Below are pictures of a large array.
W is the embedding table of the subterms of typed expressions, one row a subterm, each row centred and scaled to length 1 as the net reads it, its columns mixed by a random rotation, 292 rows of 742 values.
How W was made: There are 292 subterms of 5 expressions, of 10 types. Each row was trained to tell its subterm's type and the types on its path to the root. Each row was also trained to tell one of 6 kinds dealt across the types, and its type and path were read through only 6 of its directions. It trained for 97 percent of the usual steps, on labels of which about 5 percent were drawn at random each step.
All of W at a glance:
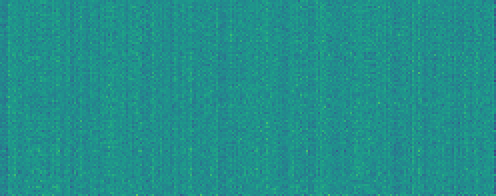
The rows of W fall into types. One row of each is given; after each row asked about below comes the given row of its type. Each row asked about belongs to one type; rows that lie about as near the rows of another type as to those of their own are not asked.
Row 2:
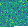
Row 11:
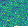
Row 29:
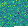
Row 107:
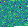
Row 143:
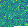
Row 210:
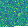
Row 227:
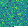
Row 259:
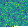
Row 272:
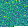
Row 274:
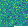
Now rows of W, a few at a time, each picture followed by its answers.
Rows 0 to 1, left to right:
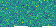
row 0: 272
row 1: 143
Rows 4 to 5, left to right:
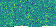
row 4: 29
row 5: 11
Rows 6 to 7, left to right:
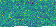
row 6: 143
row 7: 107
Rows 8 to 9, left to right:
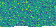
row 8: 2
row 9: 11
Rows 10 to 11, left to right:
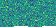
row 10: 259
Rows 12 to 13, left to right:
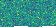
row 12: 227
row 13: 107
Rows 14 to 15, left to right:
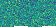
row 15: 107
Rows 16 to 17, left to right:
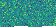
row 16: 29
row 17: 210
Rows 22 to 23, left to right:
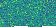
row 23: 272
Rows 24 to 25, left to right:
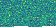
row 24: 107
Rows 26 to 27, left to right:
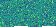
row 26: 210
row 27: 272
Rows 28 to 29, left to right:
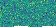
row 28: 11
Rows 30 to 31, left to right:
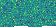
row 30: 143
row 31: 259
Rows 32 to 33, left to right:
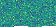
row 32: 143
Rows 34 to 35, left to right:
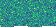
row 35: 272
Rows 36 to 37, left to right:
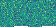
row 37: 272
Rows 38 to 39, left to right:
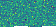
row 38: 210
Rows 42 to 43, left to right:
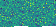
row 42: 11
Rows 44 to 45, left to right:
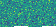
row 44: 210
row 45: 2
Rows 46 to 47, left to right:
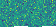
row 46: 259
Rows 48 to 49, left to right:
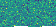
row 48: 272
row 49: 2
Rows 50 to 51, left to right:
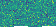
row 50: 143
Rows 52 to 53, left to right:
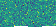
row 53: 107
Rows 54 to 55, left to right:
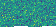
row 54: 143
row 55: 259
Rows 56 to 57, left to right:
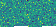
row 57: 2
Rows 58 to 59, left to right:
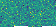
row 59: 143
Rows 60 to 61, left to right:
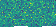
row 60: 143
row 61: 29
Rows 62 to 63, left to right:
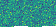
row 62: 107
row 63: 11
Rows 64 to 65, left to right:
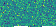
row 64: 11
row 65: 272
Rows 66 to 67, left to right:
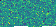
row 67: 210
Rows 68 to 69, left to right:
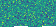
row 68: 143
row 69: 272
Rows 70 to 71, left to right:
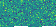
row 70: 2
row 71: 143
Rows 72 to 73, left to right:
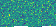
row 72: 143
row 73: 29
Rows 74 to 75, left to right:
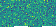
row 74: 107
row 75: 272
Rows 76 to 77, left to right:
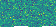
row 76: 143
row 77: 11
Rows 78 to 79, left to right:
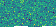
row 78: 11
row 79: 259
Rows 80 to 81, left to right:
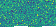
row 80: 259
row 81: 107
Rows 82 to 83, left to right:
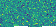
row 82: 259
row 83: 272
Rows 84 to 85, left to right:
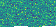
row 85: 11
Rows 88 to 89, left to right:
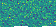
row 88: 2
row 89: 259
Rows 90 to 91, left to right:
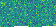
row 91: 210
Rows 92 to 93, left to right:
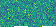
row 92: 227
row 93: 259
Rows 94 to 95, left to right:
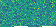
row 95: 272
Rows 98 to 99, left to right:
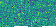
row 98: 274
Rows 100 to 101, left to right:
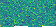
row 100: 210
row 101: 272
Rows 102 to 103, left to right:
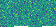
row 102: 259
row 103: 2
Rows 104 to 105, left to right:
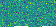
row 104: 210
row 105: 2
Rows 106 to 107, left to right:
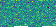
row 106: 107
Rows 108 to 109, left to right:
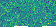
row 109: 259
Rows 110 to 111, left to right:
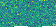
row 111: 107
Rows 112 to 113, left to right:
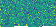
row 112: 210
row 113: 210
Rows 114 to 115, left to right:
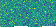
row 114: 29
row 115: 272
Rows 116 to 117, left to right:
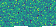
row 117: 259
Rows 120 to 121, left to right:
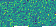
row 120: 2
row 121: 274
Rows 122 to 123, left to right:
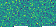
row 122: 272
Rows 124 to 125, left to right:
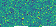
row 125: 107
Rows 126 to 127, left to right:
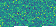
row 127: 210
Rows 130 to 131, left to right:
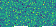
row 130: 259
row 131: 272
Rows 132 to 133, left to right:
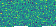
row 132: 2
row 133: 107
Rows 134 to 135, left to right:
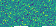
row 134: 107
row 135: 11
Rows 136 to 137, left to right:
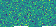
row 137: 2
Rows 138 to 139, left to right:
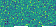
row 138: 210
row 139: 272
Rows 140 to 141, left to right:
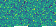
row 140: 259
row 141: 259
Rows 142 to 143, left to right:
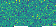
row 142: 272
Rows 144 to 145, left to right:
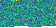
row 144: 107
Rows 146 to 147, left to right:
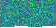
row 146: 107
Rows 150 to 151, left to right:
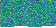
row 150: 107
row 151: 210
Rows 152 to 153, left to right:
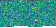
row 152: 2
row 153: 11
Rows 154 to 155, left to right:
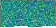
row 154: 143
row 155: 259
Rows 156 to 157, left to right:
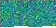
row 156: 272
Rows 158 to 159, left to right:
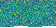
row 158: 272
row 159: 107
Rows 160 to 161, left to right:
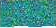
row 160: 210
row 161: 143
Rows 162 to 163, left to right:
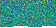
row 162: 11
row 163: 272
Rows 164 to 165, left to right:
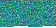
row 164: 210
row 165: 143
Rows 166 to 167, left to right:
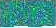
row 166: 272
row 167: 259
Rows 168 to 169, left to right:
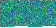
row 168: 11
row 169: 107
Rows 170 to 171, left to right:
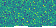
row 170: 11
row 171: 272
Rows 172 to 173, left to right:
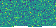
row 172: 2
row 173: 143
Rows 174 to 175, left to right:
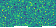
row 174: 11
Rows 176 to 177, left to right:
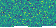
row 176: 143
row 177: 227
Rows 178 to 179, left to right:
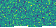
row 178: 259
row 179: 274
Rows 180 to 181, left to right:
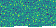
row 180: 210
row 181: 107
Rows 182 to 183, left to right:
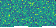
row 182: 143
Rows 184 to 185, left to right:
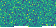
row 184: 29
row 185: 210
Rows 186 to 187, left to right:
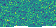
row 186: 11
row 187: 143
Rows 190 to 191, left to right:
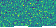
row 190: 210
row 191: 227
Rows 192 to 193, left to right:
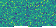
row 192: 29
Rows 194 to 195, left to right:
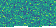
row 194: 11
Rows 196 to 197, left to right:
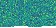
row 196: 272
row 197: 11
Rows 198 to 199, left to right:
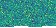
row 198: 143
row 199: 11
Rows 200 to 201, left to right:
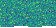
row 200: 29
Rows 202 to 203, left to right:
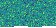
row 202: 227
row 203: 11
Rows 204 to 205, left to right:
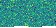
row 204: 107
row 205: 29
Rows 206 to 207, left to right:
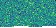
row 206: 259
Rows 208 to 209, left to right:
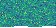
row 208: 143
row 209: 227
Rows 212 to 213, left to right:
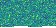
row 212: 107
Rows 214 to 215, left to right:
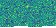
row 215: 11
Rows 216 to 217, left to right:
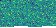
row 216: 227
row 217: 107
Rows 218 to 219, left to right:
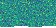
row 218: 2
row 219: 210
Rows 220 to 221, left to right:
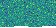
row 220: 210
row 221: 2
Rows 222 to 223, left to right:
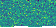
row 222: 210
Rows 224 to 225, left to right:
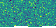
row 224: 2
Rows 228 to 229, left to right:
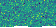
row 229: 143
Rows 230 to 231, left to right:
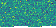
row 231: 2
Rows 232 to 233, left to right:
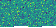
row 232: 227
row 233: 274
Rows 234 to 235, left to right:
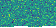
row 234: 143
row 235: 11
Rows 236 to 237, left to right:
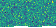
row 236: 11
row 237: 272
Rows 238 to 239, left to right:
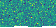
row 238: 2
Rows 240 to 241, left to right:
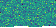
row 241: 2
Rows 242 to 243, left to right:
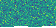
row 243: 11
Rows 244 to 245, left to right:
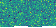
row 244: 2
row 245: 143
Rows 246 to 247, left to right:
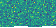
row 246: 274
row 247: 272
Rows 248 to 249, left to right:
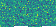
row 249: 107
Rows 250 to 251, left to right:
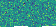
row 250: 2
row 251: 11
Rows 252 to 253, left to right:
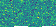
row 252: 2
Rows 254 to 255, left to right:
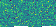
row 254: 2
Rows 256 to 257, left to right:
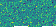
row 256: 2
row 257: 210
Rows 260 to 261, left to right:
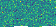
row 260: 143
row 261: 11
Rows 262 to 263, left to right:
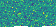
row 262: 210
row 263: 11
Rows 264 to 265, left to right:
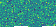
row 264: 274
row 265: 143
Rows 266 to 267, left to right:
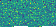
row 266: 2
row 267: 272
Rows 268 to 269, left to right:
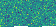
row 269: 107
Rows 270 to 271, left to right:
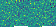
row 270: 272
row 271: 2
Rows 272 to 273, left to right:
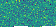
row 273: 259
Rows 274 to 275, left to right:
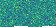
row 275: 107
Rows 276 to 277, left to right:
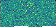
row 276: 143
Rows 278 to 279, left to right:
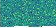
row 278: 11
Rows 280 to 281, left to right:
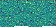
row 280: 2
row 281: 2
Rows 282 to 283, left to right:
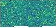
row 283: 210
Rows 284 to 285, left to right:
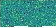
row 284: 274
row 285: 107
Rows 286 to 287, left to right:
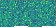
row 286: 272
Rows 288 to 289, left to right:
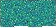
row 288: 29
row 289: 210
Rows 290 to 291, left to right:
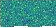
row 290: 29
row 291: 259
